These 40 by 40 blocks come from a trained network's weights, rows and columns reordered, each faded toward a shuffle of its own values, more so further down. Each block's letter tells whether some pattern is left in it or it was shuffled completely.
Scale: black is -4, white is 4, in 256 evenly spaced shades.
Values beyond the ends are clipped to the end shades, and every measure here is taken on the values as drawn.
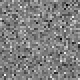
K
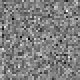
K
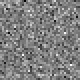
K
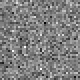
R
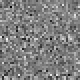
R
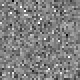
R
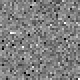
K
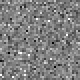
K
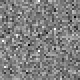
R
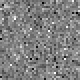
K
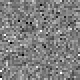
K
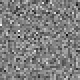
R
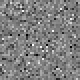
K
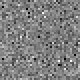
R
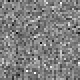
R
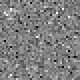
K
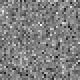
K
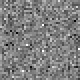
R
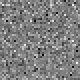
K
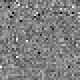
R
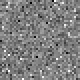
K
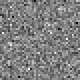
K
